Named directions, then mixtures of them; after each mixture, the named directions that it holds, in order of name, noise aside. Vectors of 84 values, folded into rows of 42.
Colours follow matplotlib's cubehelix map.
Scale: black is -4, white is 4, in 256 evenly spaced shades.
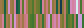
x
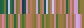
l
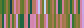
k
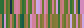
k, l, x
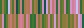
k, l, x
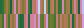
k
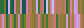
l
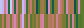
k, l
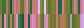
k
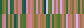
l, x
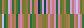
k, l, x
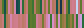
x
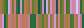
k, l, x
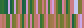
k, l, x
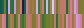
l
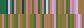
l, x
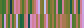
k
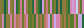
x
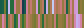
l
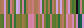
x
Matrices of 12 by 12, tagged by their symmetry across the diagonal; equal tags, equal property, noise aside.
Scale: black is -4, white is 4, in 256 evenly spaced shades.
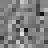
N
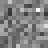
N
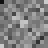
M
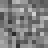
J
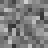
N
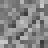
M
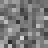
N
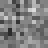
J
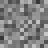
M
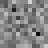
N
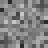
M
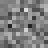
J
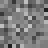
M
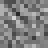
J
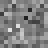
J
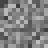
M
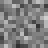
J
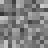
M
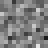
J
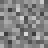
N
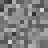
M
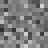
N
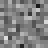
J
